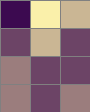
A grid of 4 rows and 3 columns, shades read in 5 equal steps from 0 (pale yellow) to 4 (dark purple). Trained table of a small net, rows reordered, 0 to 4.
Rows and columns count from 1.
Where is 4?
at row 1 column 1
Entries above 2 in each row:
1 2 2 1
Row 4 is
2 3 2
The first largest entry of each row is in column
1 1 2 2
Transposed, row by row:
4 3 2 2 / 0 1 3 3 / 1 3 3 2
